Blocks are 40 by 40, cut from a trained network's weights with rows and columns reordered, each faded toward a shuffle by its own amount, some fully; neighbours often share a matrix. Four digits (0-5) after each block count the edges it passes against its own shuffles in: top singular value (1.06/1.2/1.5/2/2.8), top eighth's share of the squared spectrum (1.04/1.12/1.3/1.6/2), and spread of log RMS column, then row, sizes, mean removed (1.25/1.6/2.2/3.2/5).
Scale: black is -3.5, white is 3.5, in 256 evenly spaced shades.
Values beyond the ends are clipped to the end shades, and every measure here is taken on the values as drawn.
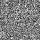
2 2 0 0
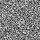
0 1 0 0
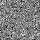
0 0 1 0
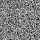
0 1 0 0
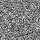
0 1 0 0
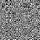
3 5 2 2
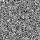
2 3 0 0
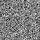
1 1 0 0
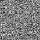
3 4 2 2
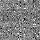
2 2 2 0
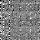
2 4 3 0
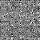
2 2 2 0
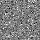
0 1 0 0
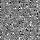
2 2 2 0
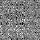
3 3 2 0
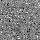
0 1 0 0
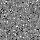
0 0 0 0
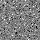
0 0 0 0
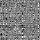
3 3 3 0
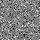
1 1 1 0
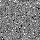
0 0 0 0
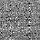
2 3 2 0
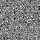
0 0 0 0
